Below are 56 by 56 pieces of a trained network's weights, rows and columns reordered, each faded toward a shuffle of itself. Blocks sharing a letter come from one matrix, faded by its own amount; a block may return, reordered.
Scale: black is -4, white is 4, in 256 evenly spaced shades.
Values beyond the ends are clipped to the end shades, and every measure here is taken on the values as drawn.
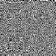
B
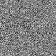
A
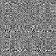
B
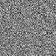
A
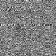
A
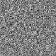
A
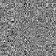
B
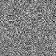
A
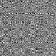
B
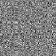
B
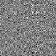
B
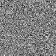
A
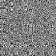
B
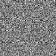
A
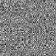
B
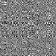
B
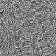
A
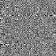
B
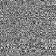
A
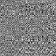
B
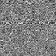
A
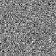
A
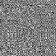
A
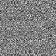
A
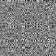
B
